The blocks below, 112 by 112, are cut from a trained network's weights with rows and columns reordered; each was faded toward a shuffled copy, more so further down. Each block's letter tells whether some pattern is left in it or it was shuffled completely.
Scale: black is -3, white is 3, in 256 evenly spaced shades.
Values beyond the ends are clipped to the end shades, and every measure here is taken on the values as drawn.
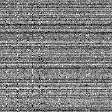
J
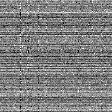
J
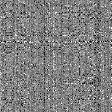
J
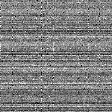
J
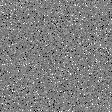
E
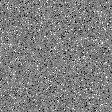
E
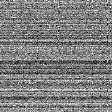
J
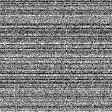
J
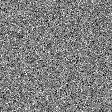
E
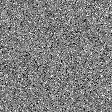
E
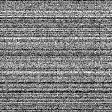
J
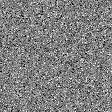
E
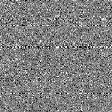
J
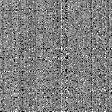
J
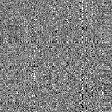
J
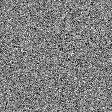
E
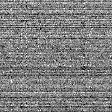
J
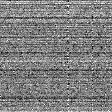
J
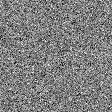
E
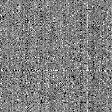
J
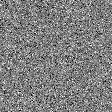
E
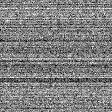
J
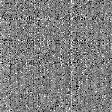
J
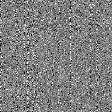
J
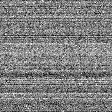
J
